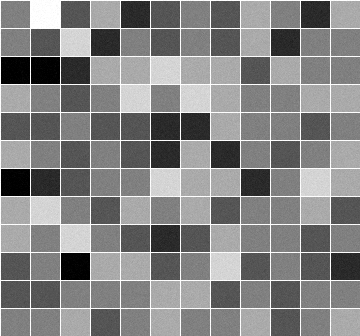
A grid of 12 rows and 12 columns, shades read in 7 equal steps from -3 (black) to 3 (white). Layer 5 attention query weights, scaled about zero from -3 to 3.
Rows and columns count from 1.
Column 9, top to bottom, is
1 1 -1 0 0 0 -2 0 0 -1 0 1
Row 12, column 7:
0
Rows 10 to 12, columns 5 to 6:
1 -1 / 0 1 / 0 1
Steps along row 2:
down up down up down up down up down up same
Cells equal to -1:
33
